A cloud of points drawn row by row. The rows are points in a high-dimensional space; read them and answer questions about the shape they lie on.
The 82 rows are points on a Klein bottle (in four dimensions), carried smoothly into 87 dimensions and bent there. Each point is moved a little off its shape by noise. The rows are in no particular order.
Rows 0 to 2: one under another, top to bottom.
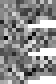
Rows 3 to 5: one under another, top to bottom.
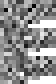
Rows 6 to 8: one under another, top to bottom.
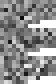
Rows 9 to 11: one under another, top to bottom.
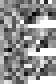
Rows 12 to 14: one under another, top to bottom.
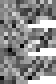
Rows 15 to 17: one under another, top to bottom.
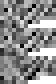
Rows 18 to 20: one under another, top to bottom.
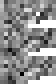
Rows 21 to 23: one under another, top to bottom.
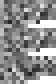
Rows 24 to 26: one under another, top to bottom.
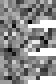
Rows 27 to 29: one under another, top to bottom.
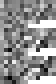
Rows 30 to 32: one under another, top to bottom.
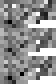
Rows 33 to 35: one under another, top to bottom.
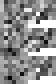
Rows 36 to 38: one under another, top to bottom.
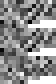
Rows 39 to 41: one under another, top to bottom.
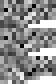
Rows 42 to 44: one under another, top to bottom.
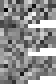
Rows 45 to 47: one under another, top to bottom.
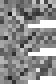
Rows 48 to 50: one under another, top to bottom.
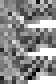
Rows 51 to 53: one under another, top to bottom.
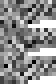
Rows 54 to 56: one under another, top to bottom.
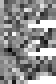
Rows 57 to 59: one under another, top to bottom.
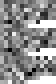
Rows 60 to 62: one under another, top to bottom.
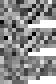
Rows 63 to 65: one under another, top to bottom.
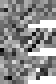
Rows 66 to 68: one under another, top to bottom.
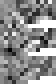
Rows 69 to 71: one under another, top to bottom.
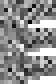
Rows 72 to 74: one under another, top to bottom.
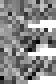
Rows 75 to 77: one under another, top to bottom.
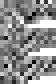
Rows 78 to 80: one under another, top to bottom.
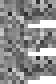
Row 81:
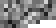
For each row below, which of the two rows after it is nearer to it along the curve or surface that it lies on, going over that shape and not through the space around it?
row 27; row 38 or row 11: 38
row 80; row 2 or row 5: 5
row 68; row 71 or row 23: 71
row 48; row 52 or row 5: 5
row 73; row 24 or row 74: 74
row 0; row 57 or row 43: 43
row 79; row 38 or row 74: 38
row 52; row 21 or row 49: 49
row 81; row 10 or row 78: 10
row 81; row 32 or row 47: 47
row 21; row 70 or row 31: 31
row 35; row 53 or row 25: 25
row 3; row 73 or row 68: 68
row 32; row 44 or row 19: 44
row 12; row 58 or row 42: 42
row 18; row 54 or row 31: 31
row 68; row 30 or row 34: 34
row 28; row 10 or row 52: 10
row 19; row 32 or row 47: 47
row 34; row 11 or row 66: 11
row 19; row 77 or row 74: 77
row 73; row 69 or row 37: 37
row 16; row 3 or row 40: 3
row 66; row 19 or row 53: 53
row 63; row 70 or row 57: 57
